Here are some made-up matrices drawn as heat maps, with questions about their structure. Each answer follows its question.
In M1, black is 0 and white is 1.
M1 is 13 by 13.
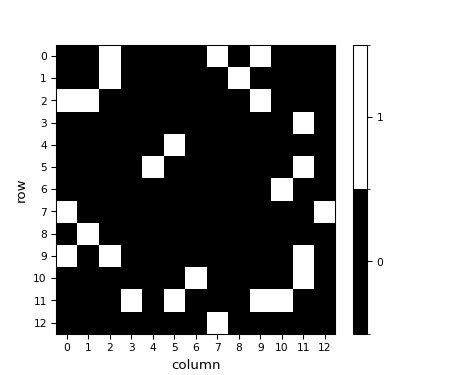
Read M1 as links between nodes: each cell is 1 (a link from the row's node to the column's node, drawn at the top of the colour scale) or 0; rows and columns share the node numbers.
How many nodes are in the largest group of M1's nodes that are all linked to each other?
3
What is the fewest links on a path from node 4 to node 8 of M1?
6
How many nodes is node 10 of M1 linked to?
2
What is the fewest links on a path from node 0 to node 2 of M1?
1
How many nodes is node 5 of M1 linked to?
2
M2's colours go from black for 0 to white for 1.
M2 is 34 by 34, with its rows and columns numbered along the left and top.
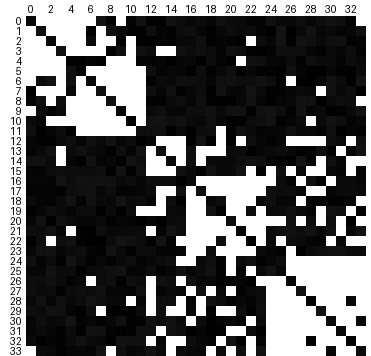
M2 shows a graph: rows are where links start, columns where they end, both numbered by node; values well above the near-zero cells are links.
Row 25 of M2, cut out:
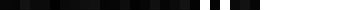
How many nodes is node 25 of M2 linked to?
10
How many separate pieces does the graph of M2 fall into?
1
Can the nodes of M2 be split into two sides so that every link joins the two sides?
no
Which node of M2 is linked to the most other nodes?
node 29
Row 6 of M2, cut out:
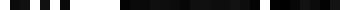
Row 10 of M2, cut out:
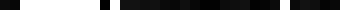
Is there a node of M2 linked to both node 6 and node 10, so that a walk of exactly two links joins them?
yes
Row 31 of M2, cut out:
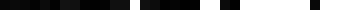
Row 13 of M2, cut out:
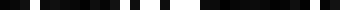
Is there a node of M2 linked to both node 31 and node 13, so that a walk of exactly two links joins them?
no
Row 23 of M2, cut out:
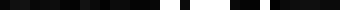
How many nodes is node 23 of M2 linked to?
7
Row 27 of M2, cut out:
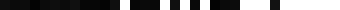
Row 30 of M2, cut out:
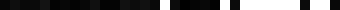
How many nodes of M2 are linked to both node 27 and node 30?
8
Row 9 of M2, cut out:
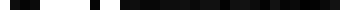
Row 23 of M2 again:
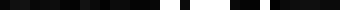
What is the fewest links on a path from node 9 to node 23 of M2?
3
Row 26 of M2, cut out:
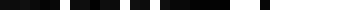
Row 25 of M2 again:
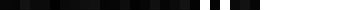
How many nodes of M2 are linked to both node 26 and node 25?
7
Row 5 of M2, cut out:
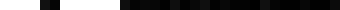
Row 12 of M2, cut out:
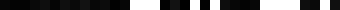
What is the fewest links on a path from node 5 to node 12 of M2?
3
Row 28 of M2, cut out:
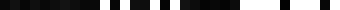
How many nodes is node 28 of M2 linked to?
12
